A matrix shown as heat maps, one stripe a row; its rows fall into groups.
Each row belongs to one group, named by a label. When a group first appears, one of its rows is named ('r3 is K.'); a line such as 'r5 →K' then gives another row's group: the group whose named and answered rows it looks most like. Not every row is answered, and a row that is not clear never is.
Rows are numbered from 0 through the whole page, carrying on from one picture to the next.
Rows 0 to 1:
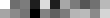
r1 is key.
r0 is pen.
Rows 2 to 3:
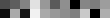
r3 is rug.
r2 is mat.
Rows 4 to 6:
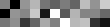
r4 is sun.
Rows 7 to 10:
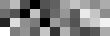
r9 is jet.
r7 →key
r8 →sun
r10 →pen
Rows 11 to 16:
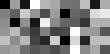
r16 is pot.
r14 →pot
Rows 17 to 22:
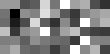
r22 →pot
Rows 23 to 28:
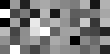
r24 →pen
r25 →rug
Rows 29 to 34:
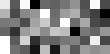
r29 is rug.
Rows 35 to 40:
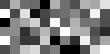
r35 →jet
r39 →pen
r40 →mat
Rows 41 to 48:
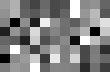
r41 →pot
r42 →pot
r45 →sun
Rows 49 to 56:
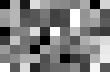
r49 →rug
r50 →pot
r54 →key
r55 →mat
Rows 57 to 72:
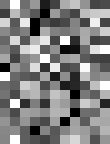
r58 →jet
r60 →key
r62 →mat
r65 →pen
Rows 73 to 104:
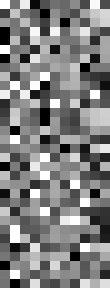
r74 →jet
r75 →mat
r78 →pen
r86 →jet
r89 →mat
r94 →rug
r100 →sun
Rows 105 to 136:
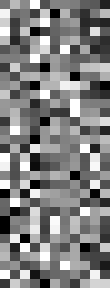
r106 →pen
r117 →pot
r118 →jet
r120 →key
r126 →rug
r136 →jet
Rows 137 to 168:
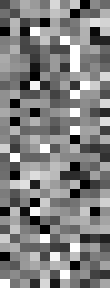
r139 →jet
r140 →rug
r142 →pot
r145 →key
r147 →pot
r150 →sun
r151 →pot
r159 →key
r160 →rug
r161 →key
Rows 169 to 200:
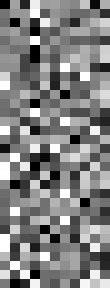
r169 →rug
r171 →key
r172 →key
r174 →key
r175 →key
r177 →pen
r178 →pen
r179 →mat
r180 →key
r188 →pen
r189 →sun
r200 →sun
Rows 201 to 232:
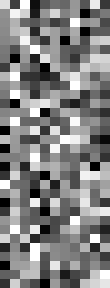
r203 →pot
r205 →mat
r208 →jet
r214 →pot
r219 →rug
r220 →jet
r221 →pen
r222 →key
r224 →jet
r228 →rug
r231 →mat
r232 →jet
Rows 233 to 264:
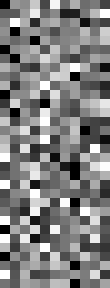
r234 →mat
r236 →sun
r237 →key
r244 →jet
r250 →pen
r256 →sun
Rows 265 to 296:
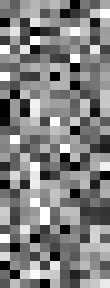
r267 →rug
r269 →rug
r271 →pot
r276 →rug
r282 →mat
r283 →mat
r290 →mat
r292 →sun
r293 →pen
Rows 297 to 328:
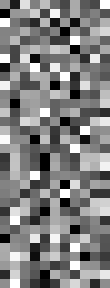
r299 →pen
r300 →mat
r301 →pot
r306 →pen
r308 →sun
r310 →mat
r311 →pen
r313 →pot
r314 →jet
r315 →jet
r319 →mat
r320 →jet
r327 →jet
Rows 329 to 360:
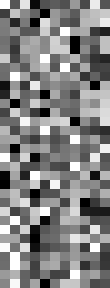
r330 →jet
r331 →key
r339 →jet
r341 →jet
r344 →pot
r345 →sun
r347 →pot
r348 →rug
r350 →key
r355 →key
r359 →pot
